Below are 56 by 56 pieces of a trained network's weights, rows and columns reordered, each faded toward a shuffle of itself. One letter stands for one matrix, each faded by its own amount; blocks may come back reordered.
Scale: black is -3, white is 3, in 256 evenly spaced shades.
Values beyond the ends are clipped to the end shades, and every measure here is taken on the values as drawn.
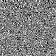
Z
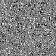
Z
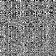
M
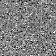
Z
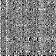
M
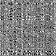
M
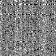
M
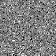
Z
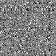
Z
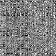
M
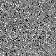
Z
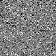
Z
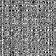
M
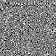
Z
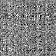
M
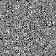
Z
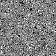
Z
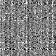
M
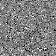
Z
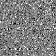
Z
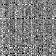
M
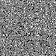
Z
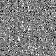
Z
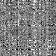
M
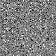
Z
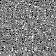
Z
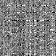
M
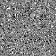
Z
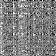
M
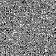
Z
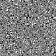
Z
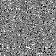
Z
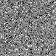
Z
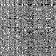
M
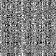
M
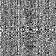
M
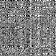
M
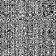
M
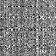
M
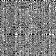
M
